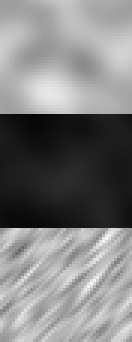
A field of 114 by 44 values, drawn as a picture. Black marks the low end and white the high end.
It is made of 3 by 1 panels. Panel 1,1: high, smooth. Panel 2,1: very low, smooth, faint in contrast. Panel 3,1: high, slanting up to the right.
